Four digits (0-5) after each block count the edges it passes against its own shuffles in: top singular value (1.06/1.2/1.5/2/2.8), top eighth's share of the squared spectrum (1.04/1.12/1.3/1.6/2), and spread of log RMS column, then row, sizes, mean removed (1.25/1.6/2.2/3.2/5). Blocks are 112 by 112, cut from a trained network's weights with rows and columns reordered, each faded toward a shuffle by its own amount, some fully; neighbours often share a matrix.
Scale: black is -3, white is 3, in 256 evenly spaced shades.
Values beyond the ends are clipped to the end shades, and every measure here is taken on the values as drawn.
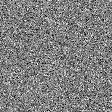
1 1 0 0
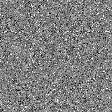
2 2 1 1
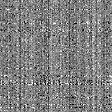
4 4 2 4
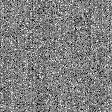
2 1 0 0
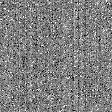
3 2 0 2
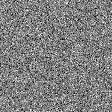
2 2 0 1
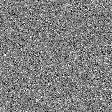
0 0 0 0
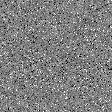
1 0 0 1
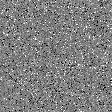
0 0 0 0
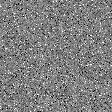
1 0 0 0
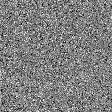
0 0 0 0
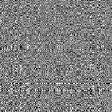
4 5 3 3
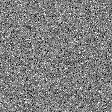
0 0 0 0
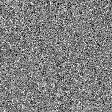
2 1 0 0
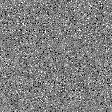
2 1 0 2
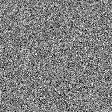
2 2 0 0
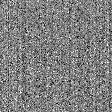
3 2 0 1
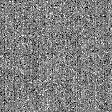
3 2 0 1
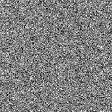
3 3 1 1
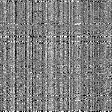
5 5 3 4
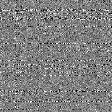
3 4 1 4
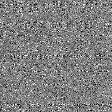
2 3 0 3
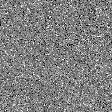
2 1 0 1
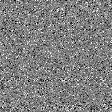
2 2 0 2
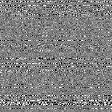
3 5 1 4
